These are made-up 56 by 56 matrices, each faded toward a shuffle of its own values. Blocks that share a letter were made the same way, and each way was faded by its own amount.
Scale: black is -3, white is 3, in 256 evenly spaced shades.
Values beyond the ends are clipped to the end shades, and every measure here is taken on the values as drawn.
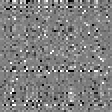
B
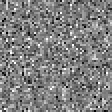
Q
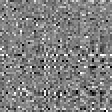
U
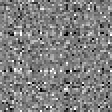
U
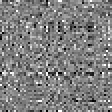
U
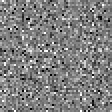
Q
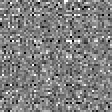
U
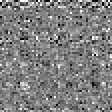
U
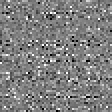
U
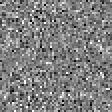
Q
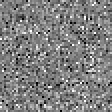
Q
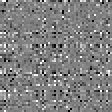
B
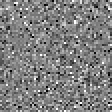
Q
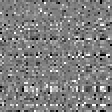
B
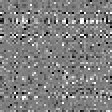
B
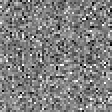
Q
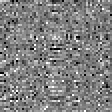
U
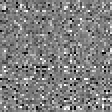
U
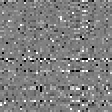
B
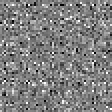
U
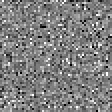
Q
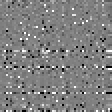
B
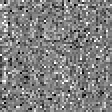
Q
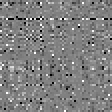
B
